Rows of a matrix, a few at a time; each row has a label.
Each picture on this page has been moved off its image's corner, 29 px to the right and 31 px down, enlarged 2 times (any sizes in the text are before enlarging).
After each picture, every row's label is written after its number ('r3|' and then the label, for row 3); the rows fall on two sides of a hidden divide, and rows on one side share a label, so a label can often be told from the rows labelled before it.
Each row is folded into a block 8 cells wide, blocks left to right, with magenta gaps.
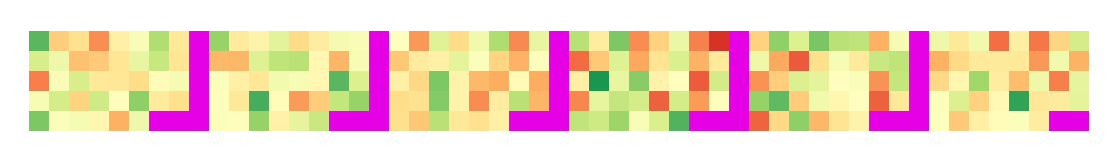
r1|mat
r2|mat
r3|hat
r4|mat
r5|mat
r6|mat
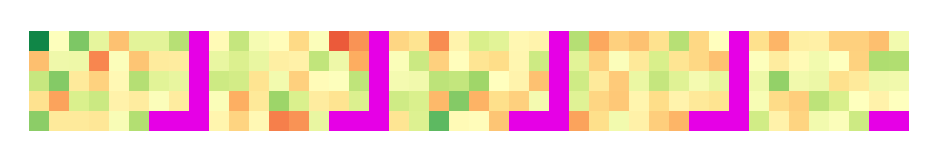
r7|mat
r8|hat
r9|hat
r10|hat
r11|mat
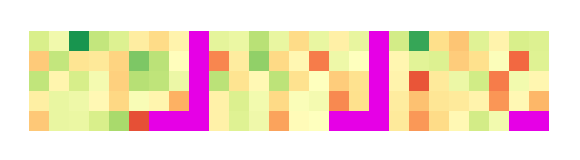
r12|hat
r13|mat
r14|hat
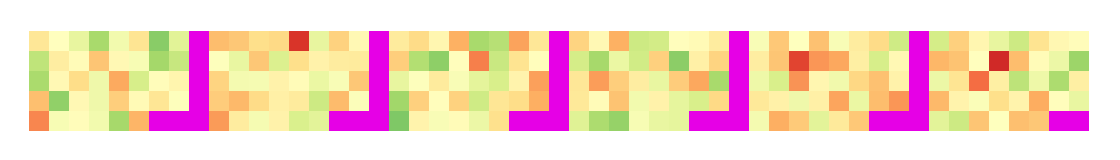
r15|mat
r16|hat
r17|hat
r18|hat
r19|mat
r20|mat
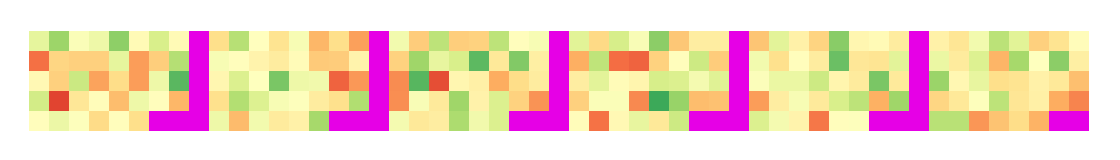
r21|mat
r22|mat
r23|mat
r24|mat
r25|mat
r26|mat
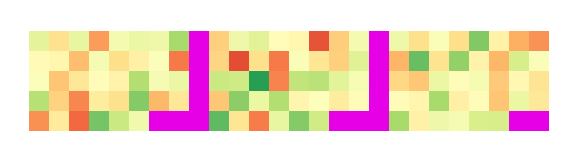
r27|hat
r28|mat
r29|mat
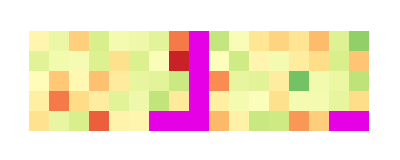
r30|hat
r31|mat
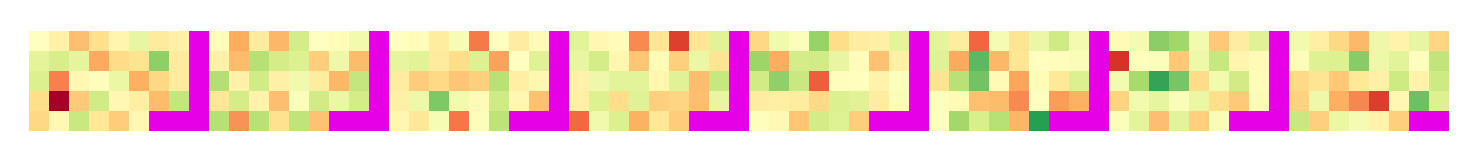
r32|hat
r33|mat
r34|mat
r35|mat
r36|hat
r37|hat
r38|mat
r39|hat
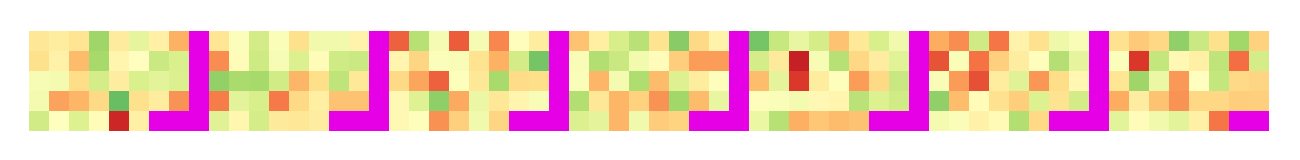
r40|hat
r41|mat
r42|mat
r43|hat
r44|mat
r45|mat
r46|hat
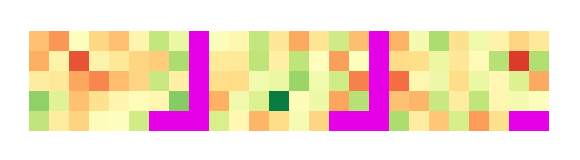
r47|mat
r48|mat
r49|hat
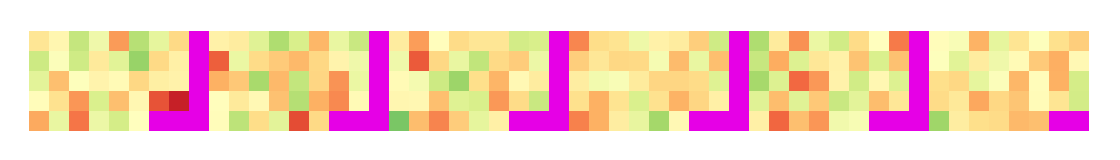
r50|hat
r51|mat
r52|mat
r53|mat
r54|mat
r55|hat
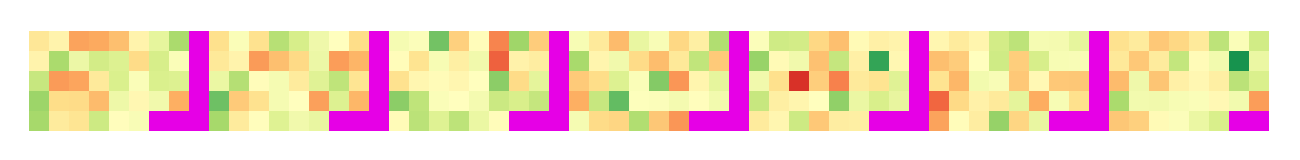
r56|hat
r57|hat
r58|mat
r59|mat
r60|mat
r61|hat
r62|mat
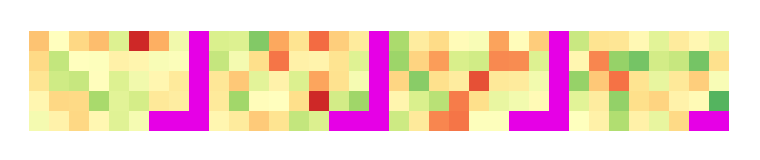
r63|mat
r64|mat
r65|mat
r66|mat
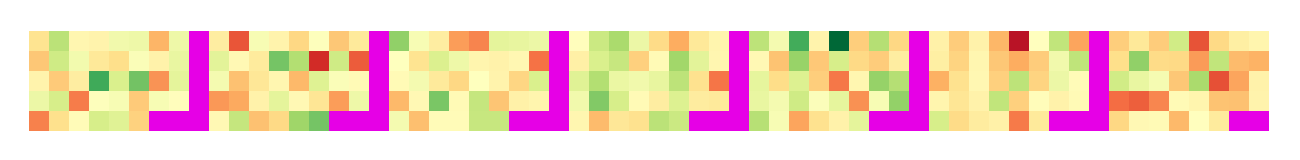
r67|hat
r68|mat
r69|mat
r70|mat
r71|mat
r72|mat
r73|hat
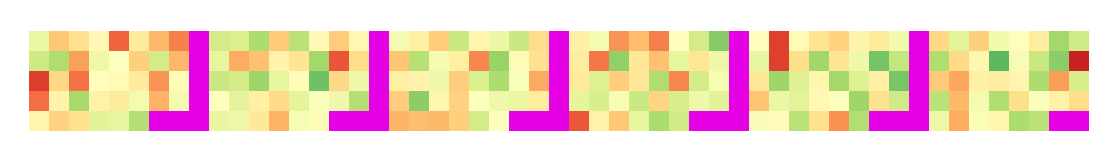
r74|mat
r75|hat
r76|hat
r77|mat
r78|mat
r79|hat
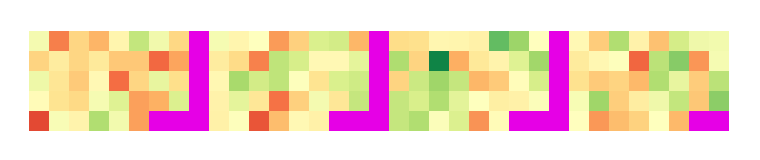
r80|hat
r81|mat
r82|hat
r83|mat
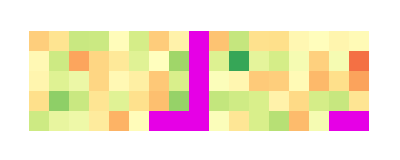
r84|mat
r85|hat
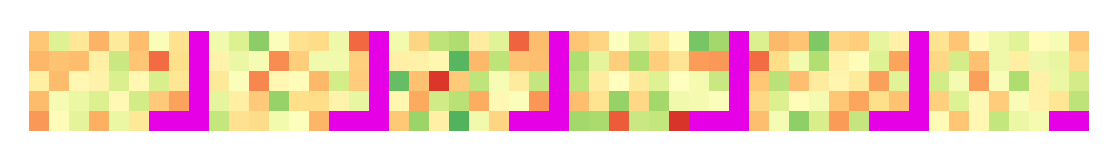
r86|mat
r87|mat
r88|hat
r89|hat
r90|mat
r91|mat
